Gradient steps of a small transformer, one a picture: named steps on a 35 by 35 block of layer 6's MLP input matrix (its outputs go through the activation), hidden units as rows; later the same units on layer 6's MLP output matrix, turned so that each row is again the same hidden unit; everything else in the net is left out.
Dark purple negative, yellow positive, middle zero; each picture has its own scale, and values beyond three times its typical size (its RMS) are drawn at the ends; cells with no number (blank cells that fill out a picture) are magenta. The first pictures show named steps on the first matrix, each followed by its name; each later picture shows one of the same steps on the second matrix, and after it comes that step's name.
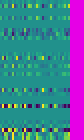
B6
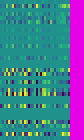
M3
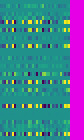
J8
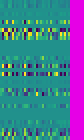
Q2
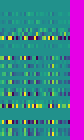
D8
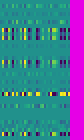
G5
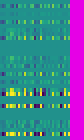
G5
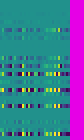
D8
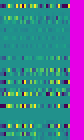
M3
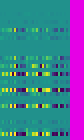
D8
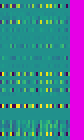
J8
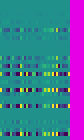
D8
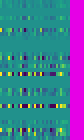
B6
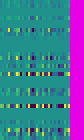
B6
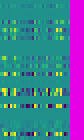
Q2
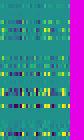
Q2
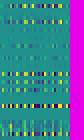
J8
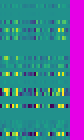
Q2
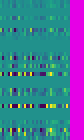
B6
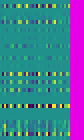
J8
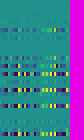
D8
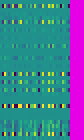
J8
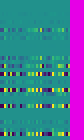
D8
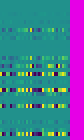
D8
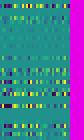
M3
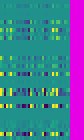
Q2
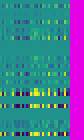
G5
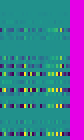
D8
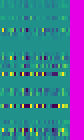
B6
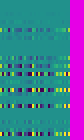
D8
